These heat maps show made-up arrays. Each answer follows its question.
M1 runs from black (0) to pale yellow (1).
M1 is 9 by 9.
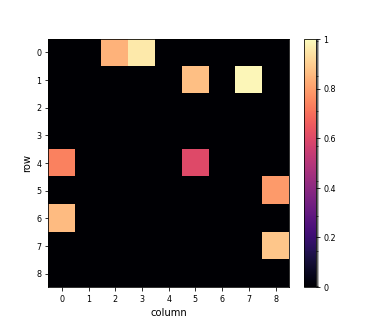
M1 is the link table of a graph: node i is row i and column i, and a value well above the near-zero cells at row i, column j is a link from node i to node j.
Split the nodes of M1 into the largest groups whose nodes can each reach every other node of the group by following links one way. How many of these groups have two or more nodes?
0
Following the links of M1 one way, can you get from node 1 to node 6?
no
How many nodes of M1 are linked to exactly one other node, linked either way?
3
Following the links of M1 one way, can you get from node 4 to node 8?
yes
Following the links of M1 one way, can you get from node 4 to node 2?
yes
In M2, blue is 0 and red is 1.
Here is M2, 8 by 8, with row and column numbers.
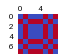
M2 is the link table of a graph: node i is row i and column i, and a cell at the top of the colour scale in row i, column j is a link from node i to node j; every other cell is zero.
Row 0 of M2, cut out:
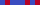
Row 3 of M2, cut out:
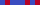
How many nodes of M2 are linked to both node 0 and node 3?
3
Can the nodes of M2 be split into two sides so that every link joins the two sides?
yes
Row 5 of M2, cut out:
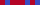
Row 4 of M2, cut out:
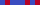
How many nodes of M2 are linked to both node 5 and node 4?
0
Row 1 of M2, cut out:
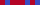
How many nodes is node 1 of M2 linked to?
5
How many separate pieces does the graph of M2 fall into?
1
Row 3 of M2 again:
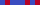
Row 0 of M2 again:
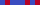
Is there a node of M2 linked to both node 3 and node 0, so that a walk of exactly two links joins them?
yes
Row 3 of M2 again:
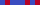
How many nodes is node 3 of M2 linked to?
3
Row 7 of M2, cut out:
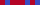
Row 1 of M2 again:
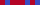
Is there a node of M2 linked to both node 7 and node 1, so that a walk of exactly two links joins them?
yes
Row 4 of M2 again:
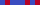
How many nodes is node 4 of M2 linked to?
3
